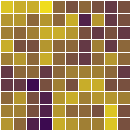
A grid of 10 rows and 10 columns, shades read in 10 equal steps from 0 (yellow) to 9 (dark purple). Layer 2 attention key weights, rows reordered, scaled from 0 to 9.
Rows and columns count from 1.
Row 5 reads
4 3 5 2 5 6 7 5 3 5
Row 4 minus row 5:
-2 3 1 1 0 -1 0 -1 4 0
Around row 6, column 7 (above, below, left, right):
7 2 4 4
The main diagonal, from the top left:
1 3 4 3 5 4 2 3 1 6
